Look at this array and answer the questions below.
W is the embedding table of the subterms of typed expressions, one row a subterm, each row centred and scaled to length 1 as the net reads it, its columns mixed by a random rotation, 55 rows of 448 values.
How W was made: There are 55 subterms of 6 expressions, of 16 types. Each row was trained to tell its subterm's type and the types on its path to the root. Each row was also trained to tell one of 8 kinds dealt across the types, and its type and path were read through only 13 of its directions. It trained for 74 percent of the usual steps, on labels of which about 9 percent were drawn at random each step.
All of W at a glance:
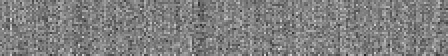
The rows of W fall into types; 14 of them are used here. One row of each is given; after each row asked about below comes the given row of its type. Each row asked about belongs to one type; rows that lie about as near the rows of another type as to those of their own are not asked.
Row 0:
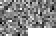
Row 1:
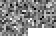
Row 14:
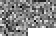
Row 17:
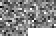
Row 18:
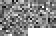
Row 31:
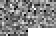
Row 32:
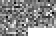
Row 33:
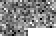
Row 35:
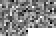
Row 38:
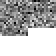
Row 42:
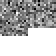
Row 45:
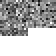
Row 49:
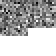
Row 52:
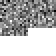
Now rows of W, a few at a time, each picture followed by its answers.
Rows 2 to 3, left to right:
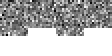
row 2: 42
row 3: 14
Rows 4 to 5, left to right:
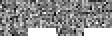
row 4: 45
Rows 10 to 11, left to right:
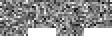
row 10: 17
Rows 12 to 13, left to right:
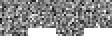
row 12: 45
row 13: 35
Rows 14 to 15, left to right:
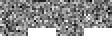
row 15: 38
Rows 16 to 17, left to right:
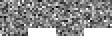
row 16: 0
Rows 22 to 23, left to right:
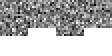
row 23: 31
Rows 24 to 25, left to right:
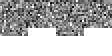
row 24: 35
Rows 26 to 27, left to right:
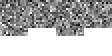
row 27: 14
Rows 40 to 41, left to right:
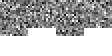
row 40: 35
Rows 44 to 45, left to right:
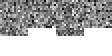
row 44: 33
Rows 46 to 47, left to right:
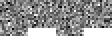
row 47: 33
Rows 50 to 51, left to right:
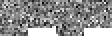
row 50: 38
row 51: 14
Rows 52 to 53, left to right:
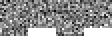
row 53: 32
